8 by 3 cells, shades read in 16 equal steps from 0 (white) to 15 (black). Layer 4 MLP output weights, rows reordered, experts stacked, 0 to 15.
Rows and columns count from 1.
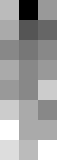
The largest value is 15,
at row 1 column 2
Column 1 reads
4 5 7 5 6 3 0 2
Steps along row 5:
up down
